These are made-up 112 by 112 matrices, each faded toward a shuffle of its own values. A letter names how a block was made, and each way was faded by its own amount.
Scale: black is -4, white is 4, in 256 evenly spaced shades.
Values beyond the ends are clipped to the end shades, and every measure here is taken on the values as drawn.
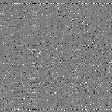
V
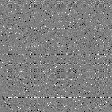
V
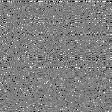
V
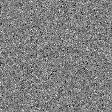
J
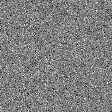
J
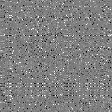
V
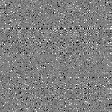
V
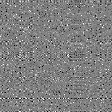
V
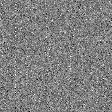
J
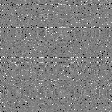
V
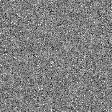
J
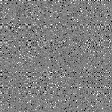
V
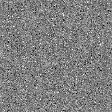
J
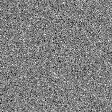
J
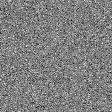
J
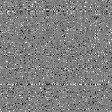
V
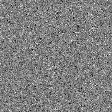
J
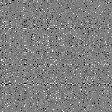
V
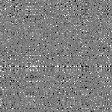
V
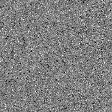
J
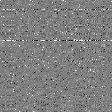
V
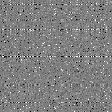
V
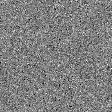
J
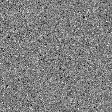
J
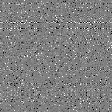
V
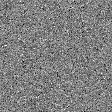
J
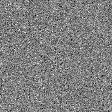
J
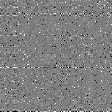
V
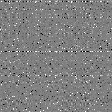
V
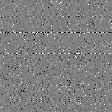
V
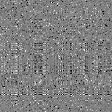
V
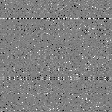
V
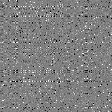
V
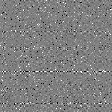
V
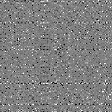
V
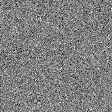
J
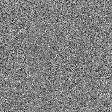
J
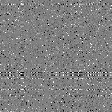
V
